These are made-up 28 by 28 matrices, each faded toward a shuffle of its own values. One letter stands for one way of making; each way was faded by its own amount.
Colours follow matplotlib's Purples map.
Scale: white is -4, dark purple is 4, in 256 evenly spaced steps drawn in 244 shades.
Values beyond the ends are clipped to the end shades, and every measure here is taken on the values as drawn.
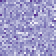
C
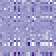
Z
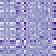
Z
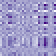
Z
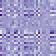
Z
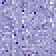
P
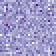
C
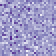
C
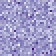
C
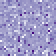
P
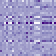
Z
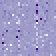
P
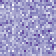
C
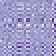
Z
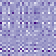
Z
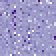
P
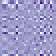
Z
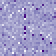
P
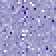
P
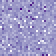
P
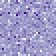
P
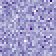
C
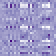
Z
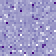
P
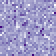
P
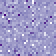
P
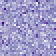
C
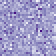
C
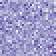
C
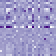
Z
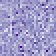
C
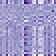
Z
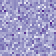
C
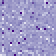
P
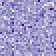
C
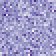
C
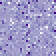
P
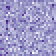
C
